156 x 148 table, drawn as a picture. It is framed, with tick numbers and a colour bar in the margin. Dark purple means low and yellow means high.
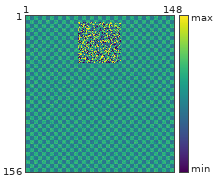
The top middle is the roughest part. On average the colour sits 50% of the way up the scale. A checkerboard runs through the table. An odd patch, rougher than its surroundings, sits in the top middle.
